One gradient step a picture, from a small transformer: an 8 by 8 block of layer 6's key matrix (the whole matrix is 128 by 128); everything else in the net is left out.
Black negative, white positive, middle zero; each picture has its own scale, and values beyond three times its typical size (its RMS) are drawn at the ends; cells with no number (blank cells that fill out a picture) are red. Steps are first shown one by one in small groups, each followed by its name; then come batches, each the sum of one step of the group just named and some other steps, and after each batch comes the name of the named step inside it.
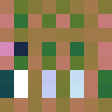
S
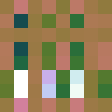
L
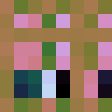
S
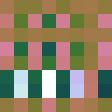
S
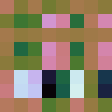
S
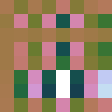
S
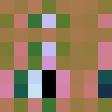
L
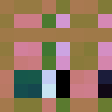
L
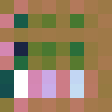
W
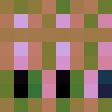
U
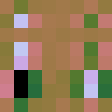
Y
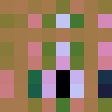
Y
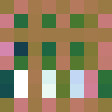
W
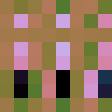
U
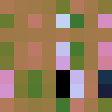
Y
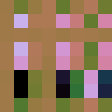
U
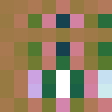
W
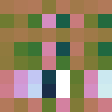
W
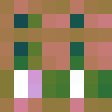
W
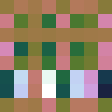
W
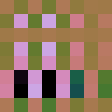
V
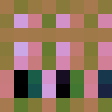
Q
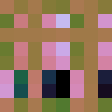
V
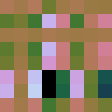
V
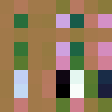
Q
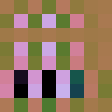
V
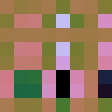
Q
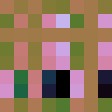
V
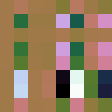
Q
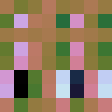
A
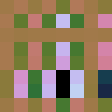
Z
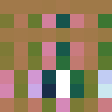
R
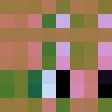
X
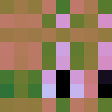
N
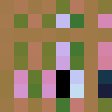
Z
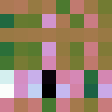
R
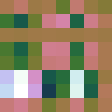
R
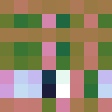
R
